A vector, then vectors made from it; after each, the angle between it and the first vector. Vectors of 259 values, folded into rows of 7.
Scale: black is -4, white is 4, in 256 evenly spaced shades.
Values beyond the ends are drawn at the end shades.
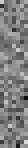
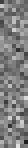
nearly opposite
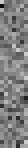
nearly parallel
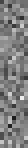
partly opposed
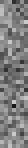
partly opposed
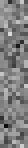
orthogonal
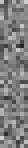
partly aligned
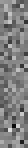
orthogonal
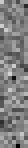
partly aligned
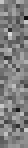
orthogonal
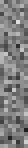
partly aligned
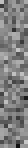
nearly parallel
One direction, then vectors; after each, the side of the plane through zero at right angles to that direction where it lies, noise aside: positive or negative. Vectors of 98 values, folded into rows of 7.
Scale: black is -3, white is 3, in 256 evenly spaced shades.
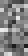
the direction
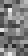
positive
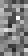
positive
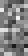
positive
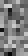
negative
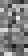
positive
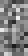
positive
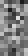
positive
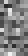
positive
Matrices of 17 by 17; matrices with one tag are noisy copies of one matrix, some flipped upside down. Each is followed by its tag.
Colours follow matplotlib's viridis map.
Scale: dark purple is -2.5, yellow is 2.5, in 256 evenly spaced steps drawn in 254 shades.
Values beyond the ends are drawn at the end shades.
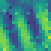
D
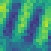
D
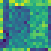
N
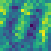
D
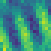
D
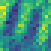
D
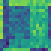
N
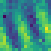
D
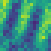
D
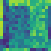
N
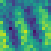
D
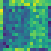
N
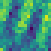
D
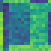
N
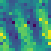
D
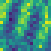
D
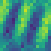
D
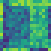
N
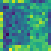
N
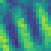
D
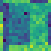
N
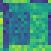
N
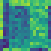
N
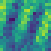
D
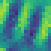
D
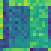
N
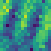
D
